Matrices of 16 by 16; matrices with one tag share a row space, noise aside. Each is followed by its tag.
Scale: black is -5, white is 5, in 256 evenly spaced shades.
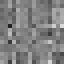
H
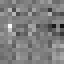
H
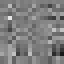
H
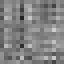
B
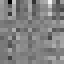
H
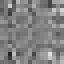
H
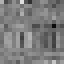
B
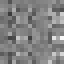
H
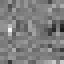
H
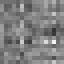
B
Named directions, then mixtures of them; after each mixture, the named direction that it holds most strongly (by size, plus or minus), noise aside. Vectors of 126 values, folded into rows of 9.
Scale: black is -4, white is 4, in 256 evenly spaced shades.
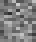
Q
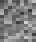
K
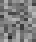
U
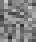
U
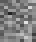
Q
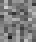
U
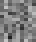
U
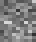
Q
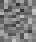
Q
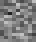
Q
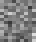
Q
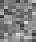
K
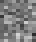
U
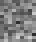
K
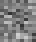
U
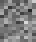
K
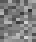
K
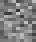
Q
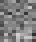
Q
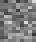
Q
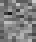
Q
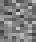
Q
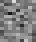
Q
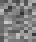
K
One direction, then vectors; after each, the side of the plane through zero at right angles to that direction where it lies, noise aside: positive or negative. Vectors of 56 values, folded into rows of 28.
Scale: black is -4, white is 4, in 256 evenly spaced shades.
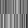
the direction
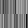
positive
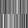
positive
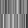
positive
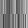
negative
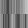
negative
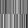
positive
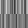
negative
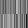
positive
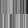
positive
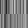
positive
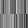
positive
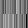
positive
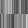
negative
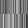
positive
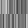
negative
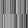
positive
